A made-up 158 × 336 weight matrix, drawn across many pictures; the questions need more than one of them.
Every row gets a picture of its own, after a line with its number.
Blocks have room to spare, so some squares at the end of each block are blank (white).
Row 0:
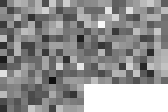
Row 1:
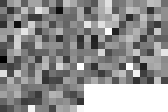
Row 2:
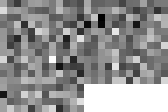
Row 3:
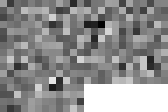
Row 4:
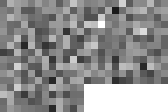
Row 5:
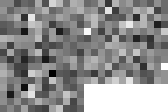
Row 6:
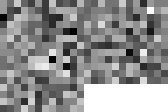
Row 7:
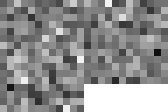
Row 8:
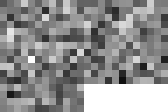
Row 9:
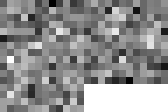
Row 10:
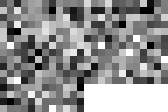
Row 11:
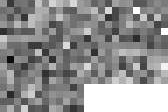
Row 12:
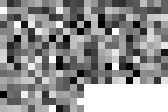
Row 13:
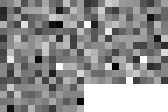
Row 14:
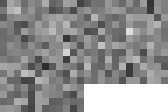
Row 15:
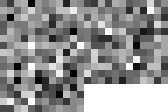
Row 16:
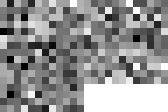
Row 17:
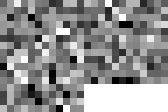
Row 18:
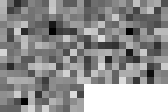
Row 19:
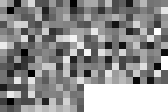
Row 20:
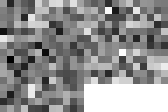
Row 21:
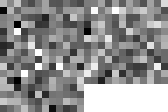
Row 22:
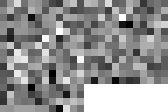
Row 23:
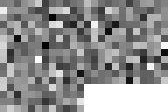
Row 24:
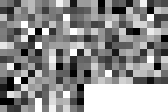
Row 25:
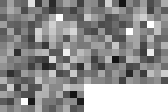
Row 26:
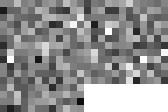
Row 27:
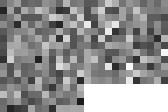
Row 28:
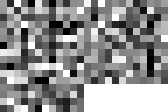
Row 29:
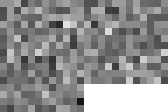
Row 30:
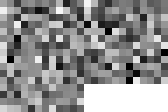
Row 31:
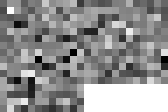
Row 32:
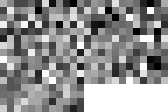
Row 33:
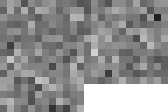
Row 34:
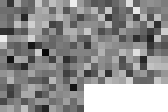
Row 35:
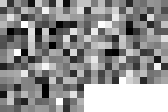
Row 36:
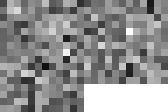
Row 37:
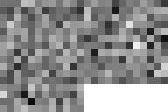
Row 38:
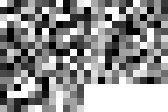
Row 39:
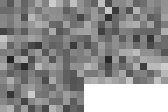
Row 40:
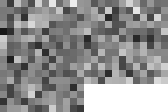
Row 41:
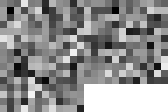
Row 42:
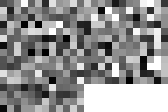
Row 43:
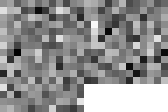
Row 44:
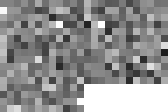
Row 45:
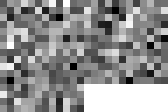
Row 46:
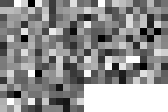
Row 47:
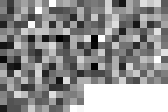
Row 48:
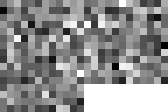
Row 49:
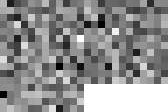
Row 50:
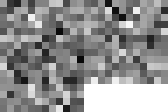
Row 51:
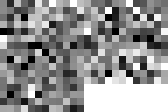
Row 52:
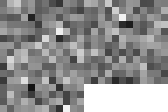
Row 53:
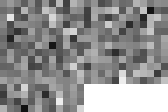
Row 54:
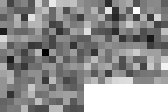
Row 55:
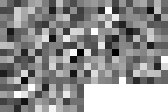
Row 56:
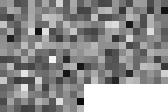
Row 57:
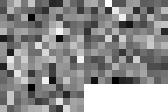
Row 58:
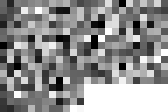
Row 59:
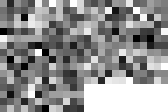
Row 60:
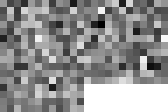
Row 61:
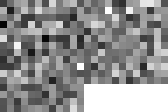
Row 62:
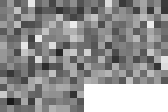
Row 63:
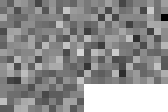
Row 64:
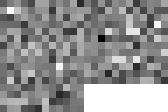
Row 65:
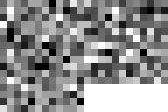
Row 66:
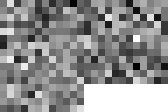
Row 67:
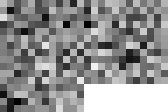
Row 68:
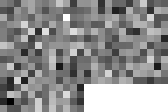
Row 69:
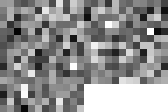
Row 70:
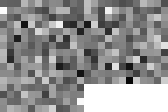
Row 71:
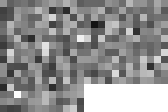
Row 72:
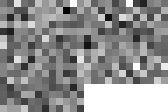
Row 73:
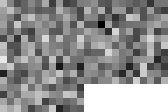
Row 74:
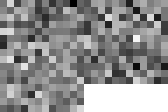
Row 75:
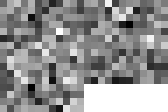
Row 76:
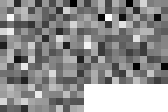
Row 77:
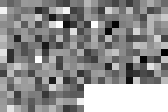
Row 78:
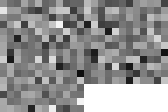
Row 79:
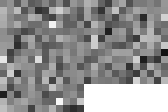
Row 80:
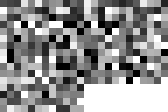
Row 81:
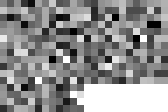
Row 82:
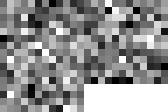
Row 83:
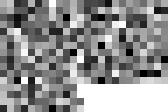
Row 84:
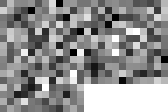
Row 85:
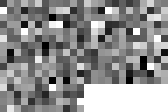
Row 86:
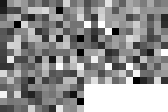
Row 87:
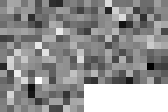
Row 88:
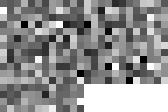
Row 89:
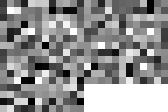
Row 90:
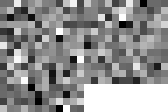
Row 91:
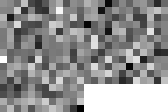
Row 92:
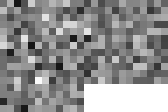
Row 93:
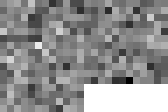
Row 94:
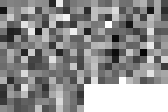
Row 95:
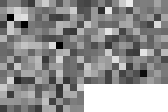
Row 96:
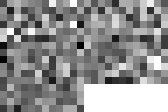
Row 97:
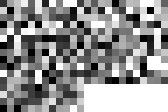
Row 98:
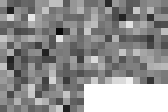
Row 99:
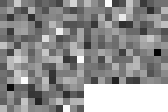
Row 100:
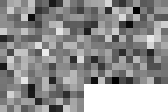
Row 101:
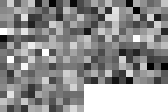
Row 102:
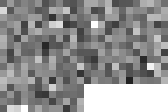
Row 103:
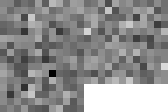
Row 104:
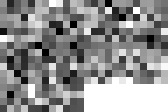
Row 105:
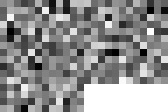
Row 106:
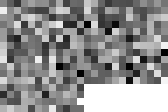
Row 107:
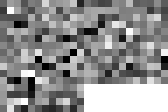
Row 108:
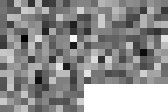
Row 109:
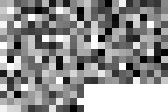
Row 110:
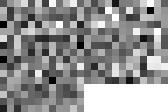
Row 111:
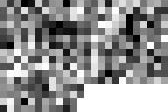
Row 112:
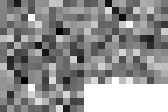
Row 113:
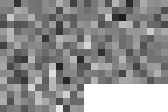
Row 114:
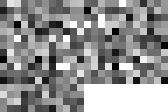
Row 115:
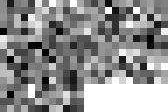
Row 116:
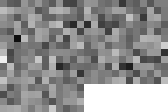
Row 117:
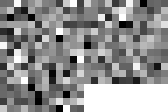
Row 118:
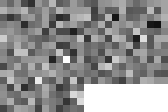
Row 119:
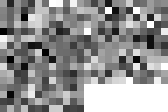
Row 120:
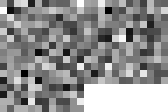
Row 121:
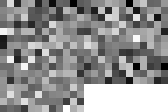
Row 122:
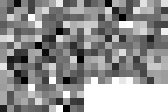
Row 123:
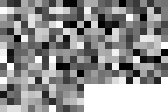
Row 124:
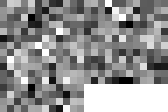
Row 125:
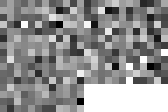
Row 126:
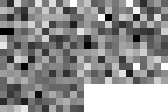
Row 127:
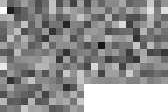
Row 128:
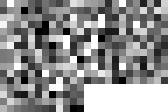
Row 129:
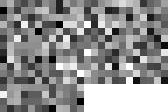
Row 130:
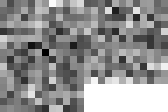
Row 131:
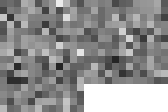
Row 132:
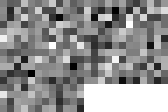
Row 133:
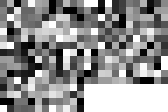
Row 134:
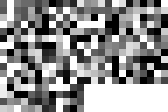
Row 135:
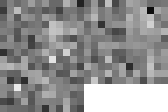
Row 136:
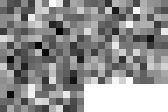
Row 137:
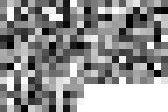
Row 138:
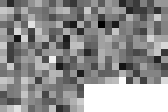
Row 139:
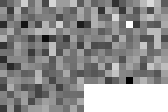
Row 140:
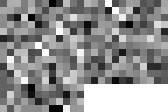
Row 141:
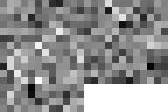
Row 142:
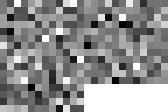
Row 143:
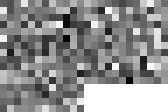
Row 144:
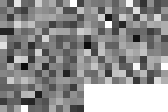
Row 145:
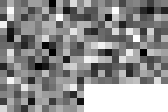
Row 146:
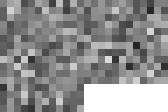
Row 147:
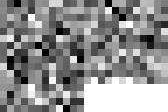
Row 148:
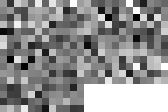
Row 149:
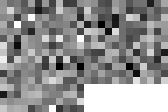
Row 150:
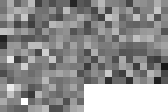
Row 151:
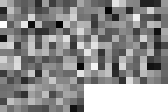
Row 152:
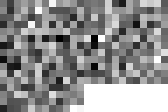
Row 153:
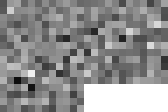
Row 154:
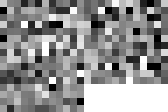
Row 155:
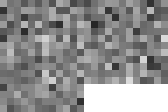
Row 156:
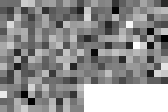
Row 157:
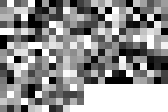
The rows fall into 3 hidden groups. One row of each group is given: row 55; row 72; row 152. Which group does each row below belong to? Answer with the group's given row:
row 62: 55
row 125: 152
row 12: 152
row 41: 55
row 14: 55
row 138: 152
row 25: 55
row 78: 152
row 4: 152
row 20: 72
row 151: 152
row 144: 72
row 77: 152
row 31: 55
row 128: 152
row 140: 72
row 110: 152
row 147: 72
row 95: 55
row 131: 55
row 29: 152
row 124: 72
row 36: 55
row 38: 55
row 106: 152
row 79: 152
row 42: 152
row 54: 72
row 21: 55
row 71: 152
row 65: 55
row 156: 55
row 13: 152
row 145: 55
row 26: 152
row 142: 72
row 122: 72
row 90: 72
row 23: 152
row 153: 55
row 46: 55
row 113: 72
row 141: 72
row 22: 72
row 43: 152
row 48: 152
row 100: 72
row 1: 152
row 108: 55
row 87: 72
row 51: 72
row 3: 152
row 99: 72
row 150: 72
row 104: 72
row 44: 152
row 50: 72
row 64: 55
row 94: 55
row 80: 152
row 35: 55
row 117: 72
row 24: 55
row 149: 152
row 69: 55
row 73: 152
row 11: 72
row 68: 55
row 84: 55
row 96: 152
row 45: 55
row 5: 72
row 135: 55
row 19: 55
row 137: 55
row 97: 152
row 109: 152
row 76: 72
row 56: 55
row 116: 152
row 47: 152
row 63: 55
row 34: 72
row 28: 55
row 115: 72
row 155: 152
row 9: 72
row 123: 152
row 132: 55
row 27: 152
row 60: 152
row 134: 152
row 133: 55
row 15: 55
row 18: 55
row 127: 55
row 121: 72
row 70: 152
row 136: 72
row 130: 72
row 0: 152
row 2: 152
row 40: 72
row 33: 55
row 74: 72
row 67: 55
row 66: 72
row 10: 55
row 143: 152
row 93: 72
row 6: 55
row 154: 152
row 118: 55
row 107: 55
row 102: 152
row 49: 152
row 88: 152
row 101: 72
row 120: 55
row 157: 72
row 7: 72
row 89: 55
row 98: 72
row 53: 55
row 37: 55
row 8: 55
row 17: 72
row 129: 152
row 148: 72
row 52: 72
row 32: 152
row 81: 55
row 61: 152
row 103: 72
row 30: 152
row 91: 152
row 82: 72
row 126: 72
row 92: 55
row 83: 55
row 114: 152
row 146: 55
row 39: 72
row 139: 152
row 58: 152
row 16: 72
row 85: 152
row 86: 152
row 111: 55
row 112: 72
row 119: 72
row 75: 72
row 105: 55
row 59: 72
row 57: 72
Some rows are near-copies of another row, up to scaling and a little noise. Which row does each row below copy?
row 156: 37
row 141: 87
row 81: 118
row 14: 36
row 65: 145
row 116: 123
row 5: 103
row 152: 47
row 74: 66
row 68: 24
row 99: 7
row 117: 90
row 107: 31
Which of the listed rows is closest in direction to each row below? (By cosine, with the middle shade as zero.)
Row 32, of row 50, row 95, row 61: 50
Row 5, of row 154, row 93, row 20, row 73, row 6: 20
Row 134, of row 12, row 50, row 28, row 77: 77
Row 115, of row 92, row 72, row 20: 20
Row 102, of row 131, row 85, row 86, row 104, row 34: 85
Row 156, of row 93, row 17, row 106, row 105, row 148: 148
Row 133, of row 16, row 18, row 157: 16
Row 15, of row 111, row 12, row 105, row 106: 111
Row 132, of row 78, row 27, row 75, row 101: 78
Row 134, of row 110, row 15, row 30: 30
